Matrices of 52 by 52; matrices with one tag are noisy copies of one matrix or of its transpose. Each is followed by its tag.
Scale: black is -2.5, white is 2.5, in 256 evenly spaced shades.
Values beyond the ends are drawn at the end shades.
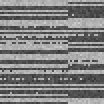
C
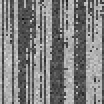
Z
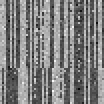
C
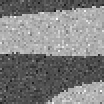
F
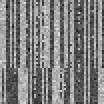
C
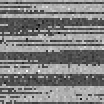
Z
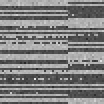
C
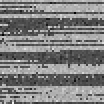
Z
